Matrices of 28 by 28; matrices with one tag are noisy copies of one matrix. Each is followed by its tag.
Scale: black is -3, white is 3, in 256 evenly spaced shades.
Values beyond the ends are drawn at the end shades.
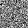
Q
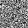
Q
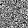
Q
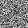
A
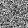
A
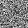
A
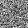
A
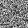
A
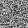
A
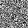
Q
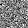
Q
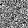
Q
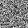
A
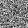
A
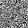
Q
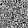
Q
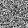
A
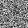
A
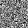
Q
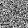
A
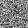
A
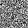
Q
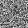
A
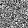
Q
